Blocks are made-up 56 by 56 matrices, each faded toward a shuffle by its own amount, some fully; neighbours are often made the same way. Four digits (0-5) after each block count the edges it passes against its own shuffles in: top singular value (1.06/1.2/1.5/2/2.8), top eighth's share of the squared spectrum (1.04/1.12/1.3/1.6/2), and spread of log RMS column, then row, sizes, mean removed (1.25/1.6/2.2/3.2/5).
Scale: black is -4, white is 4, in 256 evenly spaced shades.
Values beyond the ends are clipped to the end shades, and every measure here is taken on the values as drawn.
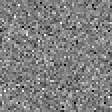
1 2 0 1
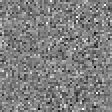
0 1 2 0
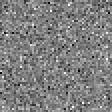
0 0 0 0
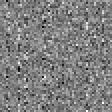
1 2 3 0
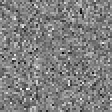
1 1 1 0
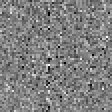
2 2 2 0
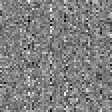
2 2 3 0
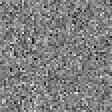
0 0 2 0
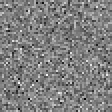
0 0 0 0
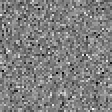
0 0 0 0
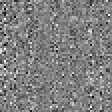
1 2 3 0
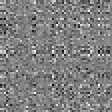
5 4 3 3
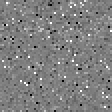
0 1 0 0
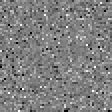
0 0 0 1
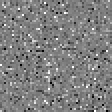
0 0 0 0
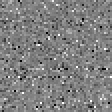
1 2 0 1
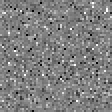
0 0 0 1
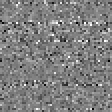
2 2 0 3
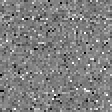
1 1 0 1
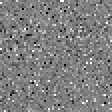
0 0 0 0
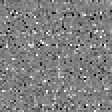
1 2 0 2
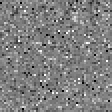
0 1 0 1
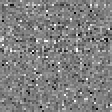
1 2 0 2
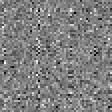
4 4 2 2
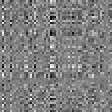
5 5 3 3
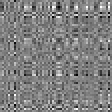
5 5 4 4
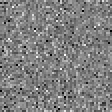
3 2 0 0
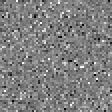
2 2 0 1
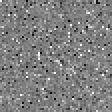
0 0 0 0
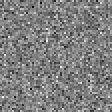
0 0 0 1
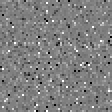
2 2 0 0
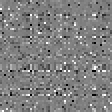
4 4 2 2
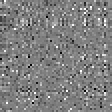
4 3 2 1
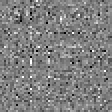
3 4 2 2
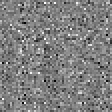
3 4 1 2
